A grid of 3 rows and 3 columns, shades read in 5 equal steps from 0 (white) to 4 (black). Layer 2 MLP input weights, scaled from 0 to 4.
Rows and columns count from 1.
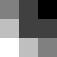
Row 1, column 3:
4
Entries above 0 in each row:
3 3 2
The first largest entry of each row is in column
3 2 3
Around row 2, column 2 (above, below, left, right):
3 1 1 3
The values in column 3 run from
2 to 4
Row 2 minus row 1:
-1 0 -1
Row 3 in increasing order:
0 1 2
